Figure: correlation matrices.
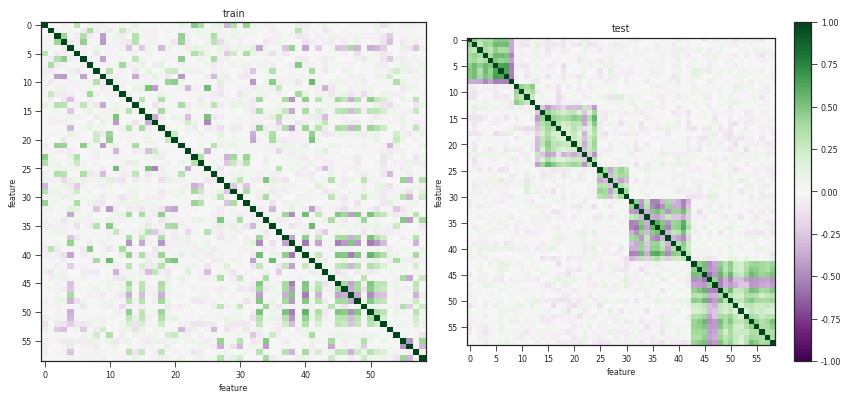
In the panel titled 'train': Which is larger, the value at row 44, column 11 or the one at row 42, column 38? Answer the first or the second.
the first
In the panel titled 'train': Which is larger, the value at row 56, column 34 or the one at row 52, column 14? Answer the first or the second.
the second
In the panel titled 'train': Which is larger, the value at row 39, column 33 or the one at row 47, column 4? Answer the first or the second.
the second
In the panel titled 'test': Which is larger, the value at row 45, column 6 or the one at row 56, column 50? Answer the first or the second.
the second
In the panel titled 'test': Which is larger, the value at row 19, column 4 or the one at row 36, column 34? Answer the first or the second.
the first
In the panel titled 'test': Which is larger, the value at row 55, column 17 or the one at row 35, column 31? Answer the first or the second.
the first
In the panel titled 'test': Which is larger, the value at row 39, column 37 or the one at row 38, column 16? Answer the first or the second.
the first
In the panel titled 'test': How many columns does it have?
59
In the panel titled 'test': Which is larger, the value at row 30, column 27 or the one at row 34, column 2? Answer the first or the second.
the second
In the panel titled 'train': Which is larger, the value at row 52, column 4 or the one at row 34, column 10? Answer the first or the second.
the second
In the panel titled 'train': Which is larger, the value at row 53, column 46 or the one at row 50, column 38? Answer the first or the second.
the first
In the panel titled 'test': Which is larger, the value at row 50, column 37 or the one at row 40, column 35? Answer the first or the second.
the second
